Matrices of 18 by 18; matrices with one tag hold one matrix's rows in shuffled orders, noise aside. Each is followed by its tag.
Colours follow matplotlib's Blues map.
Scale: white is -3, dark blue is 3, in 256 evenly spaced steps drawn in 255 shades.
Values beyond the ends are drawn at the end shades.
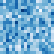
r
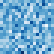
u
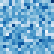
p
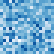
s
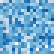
p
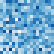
s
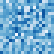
u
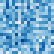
r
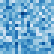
r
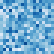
s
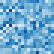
s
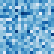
r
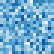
u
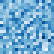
u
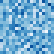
u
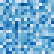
r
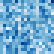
r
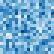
r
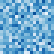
u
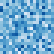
u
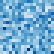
p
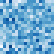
s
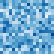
p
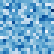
p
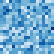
p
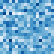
s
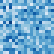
s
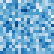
r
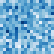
r
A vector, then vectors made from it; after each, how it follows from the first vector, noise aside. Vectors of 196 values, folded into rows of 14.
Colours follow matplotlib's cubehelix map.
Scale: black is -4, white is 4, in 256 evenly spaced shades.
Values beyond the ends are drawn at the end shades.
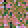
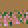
partly zeroed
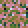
wrapped around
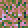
wrapped around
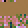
partly zeroed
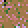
partly zeroed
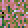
wrapped around
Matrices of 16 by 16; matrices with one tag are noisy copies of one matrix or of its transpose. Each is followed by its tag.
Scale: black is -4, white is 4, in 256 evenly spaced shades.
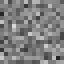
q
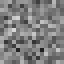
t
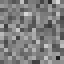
q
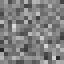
q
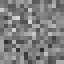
t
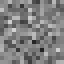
t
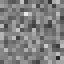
q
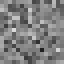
t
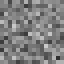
q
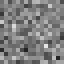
q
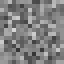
t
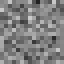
t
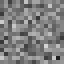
q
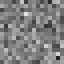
q
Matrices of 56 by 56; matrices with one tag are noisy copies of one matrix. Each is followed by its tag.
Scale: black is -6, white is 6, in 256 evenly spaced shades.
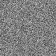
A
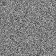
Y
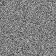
Y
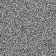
A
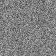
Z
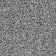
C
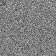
Y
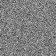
A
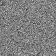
Y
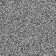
Y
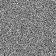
A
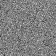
A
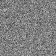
C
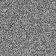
C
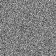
A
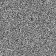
Z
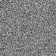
A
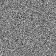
Z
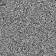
Y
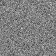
Y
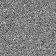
C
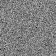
A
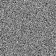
A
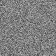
Y
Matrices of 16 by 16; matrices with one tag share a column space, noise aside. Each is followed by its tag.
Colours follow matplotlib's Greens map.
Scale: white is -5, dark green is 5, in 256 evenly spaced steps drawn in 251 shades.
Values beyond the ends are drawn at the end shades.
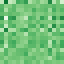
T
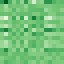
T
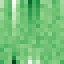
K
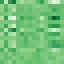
T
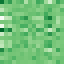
T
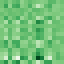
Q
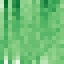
K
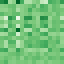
T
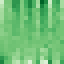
K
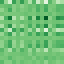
T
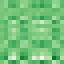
Q
